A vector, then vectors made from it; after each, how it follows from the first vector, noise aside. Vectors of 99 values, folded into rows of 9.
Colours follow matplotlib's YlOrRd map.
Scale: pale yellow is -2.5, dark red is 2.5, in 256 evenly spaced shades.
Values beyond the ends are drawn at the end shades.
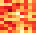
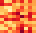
negated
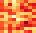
reversed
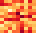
negated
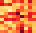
negated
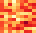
reversed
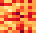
negated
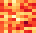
reversed
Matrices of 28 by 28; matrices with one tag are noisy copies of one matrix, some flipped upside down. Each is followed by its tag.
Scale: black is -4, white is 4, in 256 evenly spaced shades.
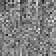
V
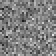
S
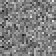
S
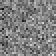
S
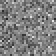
S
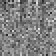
V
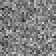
S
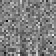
V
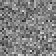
S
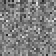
V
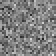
S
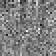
V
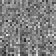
V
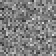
S
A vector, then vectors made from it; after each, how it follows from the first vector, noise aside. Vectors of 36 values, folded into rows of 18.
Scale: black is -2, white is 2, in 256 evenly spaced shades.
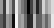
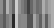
shrunk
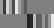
partly zeroed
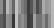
shrunk
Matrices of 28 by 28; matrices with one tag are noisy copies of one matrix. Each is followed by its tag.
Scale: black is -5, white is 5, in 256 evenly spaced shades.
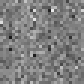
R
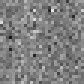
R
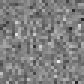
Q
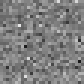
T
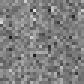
R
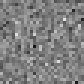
Q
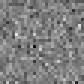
Q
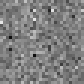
R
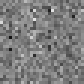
R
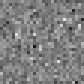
Q
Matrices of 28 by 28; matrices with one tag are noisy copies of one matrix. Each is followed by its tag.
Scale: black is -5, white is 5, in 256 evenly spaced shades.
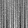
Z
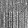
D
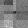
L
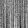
Z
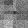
L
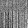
D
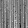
Z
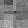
L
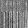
D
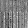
D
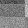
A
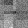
L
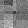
L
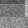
A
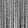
Z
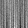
Z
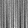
Z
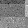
A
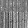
D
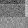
A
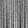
Z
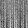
Z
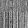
D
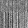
D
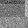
A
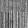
D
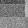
A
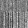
D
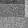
A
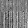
D
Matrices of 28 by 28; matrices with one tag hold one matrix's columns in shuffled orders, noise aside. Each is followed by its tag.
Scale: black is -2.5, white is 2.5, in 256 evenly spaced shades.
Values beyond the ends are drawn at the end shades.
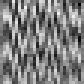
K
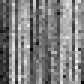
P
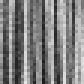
P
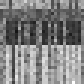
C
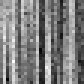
P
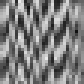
K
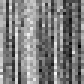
P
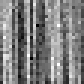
P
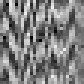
K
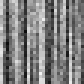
P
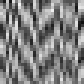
K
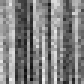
P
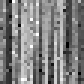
P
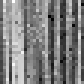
P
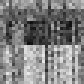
C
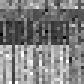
C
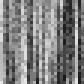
P
